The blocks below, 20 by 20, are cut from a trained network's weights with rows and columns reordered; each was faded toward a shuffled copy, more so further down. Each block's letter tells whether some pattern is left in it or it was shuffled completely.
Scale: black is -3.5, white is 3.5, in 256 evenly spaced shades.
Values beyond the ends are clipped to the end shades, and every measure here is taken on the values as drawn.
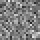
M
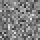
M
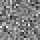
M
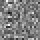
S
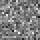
M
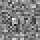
S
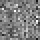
S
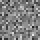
S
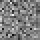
S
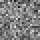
M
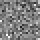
M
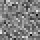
M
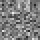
S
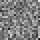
S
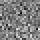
S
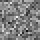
M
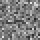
M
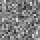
M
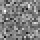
S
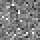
M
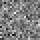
M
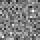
M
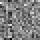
S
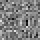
S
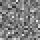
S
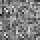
M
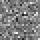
M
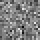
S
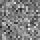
M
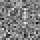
S
